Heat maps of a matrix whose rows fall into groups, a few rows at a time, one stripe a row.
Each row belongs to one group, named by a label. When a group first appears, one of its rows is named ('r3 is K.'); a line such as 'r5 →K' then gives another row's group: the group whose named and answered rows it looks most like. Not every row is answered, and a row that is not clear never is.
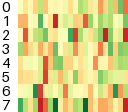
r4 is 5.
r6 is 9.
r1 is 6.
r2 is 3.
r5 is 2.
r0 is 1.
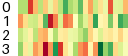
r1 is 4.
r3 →2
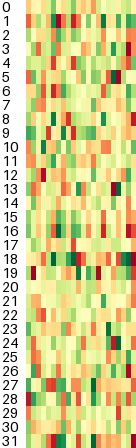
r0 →6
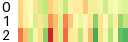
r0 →6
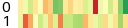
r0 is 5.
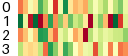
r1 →9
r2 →6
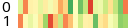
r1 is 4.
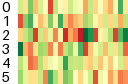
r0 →5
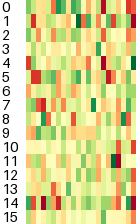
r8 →9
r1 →3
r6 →4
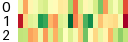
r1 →3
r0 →3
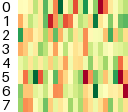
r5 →9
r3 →6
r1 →4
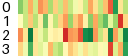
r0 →9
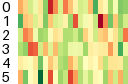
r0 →4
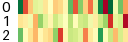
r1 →3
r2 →2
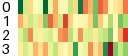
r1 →4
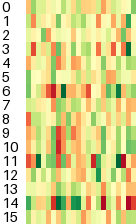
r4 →4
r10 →4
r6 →2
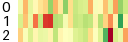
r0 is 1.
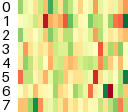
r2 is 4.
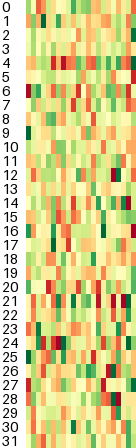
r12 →3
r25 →2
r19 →5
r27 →5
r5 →3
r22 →1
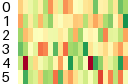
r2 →3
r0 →4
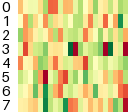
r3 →3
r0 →4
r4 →6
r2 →2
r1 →1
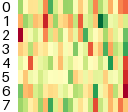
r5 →3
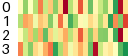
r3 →5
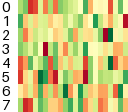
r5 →6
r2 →3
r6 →1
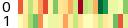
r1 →9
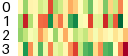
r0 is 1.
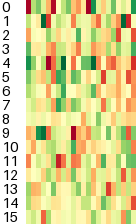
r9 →9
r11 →4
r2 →3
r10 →6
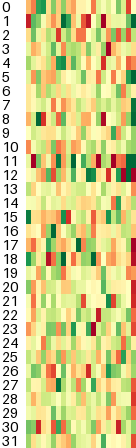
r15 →2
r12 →1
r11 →1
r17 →3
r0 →9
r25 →9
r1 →5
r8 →5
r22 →3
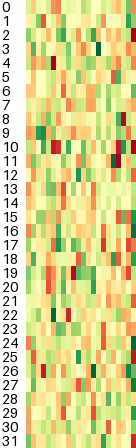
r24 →5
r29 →6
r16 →5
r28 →2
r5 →3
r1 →5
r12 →3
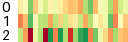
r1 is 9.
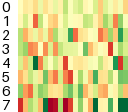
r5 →4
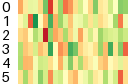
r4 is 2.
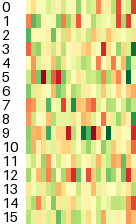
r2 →2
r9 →2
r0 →3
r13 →6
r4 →1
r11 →9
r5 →5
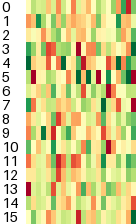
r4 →2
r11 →4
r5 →3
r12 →4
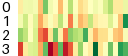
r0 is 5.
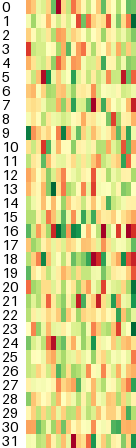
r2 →4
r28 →2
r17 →5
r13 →6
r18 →9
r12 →6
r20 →5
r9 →2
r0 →4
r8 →3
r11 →9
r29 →1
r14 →2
